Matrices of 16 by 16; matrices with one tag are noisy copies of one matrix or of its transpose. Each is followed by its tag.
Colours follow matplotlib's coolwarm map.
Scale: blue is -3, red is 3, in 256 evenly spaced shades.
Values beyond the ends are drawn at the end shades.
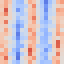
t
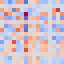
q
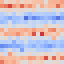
t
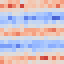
t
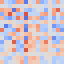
q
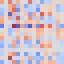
q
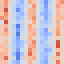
t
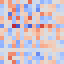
q
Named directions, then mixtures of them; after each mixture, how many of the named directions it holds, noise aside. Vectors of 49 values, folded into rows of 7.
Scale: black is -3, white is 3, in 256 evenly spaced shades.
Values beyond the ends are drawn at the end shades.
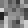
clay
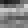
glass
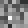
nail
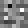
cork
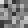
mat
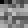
three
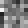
two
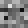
three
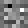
one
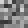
two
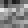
two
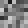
three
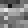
three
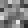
two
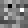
one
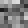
three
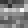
two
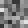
two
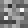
one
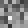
one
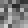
two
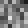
one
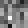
one
